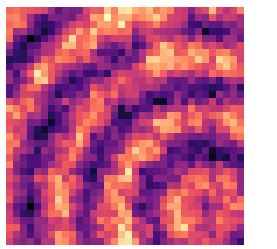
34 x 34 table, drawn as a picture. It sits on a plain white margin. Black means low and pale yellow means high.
Neither half mirrors the other. Rings spread out from the bottom right. No overall slope runs across the table.
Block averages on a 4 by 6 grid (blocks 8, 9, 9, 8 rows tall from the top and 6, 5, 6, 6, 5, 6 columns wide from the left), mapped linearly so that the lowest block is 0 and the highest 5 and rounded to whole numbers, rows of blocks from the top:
0 3 4 4 3 2 / 3 0 2 2 2 2 / 1 3 1 3 1 1 / 0 4 3 2 5 3
